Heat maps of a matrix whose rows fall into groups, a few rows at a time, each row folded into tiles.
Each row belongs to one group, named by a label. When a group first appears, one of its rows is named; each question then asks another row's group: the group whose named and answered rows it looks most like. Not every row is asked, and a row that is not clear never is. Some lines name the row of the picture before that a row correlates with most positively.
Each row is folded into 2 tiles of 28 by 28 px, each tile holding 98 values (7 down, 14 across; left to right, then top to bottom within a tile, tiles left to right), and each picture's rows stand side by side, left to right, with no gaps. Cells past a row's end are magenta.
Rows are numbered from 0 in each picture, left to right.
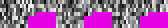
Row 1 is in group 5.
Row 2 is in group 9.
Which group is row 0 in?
5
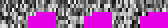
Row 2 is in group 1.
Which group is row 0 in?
9
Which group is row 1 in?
9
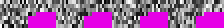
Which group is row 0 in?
5
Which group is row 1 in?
1
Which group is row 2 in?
1
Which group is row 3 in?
9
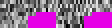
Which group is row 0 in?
9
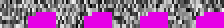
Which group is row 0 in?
5
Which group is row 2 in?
9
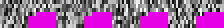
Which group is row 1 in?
9
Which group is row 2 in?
5
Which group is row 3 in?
1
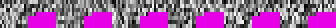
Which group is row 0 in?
1
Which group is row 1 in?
5
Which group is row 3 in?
5
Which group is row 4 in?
1
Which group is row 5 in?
1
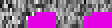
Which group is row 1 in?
1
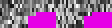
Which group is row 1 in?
1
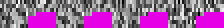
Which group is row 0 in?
9
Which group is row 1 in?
9
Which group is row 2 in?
1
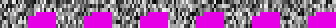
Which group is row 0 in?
9
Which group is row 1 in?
1
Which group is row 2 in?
5
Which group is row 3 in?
1
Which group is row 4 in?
9
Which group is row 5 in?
9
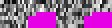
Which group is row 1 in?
9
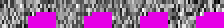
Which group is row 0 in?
1
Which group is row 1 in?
1
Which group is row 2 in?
1
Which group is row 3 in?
9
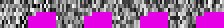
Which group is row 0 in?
1
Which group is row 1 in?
9
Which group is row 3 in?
9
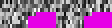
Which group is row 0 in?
1
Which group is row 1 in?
9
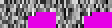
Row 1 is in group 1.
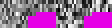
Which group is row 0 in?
1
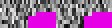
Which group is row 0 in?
5
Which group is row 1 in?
5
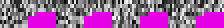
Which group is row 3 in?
9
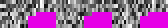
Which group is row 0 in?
9
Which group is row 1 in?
1
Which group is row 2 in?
9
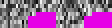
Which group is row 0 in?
9
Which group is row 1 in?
5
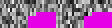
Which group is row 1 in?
5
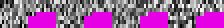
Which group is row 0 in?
1
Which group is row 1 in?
5
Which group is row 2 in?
9
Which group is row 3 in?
5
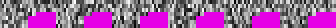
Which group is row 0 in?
5
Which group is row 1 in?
1
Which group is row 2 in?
1
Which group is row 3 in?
5
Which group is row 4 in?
5
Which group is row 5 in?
5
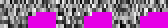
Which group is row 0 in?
5
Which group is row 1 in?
5
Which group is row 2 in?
5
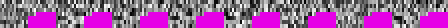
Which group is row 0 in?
5
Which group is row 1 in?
9
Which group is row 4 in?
9
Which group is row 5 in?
5
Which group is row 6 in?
1
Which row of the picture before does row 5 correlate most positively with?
0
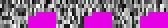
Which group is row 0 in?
9
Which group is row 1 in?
5
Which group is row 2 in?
9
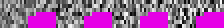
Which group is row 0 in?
9
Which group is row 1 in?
9
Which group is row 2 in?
9
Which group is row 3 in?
5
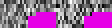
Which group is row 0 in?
5
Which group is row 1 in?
1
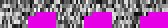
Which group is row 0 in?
1
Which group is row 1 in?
5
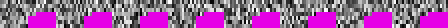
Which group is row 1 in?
5
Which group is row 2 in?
1
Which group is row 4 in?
5
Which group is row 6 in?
5
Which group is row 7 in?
5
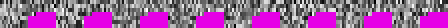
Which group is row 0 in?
1
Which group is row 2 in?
5
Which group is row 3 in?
5
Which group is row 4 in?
9
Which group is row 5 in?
5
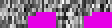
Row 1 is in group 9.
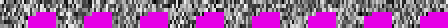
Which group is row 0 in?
5
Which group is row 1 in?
9
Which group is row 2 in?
5
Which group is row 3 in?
1
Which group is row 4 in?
1
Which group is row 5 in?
9
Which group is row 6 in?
1
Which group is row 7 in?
1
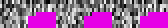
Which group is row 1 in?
1
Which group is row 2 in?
9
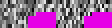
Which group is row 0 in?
9
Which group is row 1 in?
1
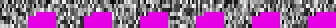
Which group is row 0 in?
9
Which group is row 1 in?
5
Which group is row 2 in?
1
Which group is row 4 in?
1
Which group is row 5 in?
1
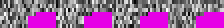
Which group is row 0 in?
1
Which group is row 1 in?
1
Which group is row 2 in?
1
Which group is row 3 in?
5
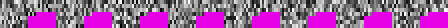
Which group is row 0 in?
1
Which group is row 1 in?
9
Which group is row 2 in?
5
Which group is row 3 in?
1
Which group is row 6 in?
5
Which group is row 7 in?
5
